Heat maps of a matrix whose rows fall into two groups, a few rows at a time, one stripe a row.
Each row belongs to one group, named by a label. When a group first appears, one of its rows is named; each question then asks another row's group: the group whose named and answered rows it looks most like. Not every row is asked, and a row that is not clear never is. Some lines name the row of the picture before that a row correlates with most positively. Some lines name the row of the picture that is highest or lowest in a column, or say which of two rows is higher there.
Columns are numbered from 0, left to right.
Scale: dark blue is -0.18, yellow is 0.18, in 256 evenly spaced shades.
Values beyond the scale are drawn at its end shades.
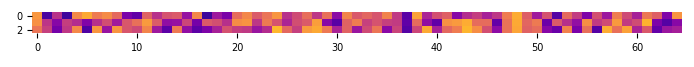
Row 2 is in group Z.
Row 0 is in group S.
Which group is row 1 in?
Z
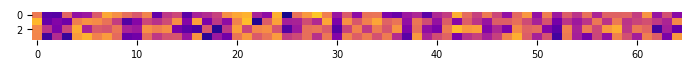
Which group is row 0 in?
Z
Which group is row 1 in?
S
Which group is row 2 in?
Z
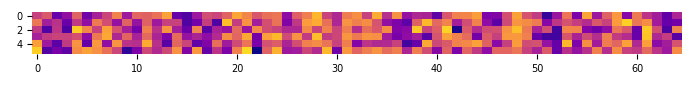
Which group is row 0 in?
Z
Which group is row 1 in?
Z
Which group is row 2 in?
S
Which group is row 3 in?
Z
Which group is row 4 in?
Z
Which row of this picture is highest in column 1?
0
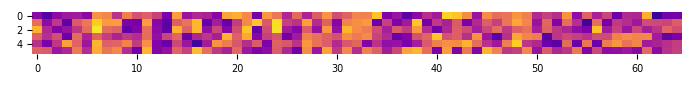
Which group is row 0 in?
Z
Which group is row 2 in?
S
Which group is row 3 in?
Z
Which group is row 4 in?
Z
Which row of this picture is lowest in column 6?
3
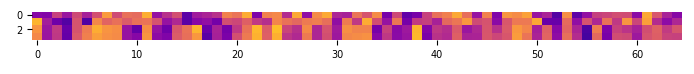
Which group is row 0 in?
Z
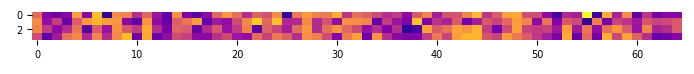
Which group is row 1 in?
S
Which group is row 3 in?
Z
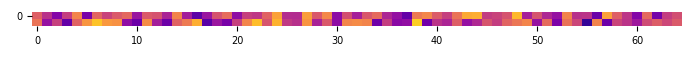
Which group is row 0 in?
Z
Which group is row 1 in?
S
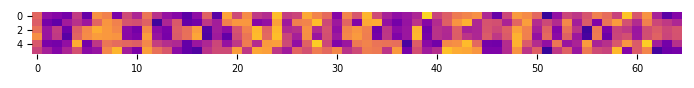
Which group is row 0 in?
Z
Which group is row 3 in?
S
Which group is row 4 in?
Z
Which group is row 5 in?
Z
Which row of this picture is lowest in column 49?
5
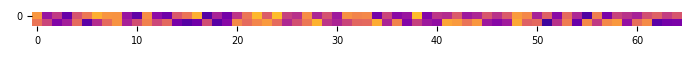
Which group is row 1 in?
Z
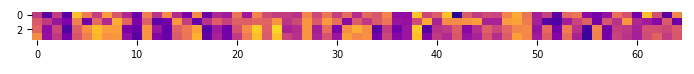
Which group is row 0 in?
S
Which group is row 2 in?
S
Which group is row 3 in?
S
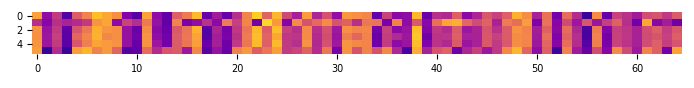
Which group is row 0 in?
S
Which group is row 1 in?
Z
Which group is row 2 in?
S
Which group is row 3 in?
S
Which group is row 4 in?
S
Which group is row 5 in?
S
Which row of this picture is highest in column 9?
1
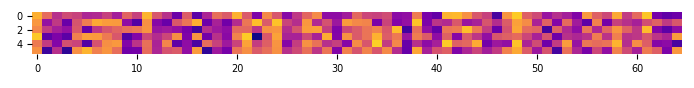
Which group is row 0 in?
Z
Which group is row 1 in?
S
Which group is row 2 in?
Z
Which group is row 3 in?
S
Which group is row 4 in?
Z
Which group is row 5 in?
S
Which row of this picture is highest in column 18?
0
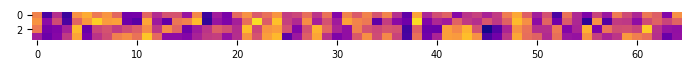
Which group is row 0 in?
S
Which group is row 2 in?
Z
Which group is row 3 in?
Z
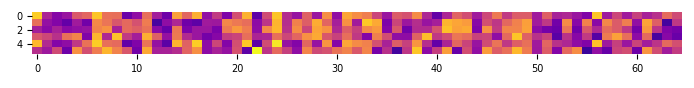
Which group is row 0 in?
S
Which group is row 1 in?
Z
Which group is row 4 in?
S
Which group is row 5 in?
S
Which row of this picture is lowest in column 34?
5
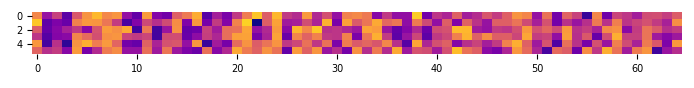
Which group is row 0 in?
S
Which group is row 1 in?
S
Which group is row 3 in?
Z
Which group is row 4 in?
S
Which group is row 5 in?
Z
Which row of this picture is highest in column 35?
4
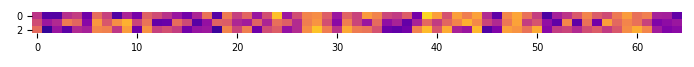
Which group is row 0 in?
Z
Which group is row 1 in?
Z
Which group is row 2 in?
Z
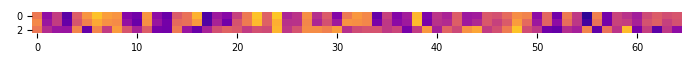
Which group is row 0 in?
S
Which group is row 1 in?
S
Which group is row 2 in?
Z
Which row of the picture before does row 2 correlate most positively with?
1
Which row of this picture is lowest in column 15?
2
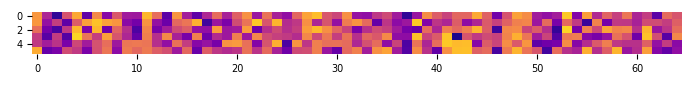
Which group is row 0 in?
Z
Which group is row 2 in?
Z
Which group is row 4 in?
Z
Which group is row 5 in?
Z
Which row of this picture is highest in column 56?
1
